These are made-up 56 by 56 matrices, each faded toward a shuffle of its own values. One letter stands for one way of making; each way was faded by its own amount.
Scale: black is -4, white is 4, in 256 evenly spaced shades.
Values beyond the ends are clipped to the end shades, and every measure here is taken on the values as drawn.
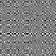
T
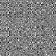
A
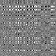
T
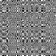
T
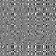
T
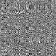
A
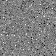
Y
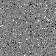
Y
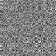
A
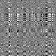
T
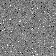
Y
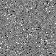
Y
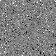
Y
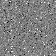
Y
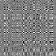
T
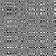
T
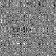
A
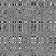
T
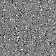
Y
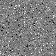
Y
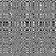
T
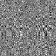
A
